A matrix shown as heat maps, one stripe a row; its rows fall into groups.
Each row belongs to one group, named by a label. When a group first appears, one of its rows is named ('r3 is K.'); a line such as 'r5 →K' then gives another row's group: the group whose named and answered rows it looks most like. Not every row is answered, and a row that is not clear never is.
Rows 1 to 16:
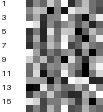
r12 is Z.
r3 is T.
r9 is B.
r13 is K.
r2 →Z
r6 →T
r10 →T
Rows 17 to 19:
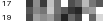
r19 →Z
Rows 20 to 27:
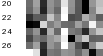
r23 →K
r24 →T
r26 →T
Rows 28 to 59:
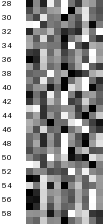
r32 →Z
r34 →B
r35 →K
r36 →K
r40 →Z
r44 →T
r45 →Z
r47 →T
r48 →T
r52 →Z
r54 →B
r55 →K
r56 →K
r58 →Z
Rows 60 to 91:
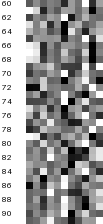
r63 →B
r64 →B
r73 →T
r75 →B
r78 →K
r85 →T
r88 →T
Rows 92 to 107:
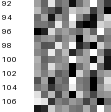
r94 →T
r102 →B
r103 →T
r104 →T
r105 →B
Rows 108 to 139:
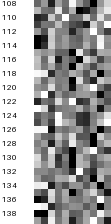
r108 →T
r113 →K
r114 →K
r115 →B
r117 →B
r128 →T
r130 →B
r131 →B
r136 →K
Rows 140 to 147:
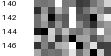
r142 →T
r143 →T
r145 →B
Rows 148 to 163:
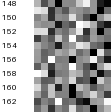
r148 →Z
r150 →T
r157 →T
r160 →B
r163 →T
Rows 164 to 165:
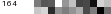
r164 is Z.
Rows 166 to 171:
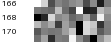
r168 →K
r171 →T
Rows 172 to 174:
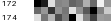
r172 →K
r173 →T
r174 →B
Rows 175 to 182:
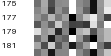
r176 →T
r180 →T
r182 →T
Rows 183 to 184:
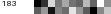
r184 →T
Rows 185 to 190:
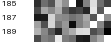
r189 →Z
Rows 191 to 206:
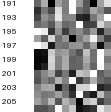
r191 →T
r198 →K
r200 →K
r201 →Z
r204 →B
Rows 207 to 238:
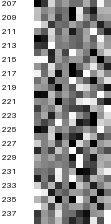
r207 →K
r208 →B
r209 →B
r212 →K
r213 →K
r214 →T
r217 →B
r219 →Z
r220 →K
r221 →Z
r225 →K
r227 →B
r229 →B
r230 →B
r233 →B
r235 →B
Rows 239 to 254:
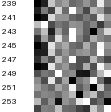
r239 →K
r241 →K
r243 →T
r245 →K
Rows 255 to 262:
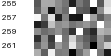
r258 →K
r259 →B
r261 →T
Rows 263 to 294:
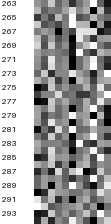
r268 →B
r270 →B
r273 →T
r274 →B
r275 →K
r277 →K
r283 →B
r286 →B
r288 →Z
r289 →T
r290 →K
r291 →B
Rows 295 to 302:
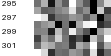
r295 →T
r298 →Z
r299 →T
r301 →Z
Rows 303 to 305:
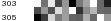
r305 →K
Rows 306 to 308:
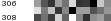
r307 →B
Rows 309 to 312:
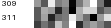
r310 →Z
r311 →T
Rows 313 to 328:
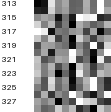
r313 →K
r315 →Z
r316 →B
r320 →T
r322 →B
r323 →B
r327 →Z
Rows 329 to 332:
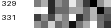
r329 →T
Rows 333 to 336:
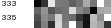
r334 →T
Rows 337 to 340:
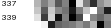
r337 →B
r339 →B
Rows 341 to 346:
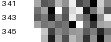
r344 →B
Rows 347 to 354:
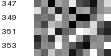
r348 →B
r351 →Z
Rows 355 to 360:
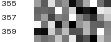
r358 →B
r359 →K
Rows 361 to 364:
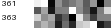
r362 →T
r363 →B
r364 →Z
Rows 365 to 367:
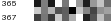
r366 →B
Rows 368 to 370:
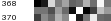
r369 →B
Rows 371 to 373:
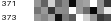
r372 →T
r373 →Z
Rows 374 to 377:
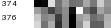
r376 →B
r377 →B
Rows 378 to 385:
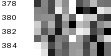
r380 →Z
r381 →B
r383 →T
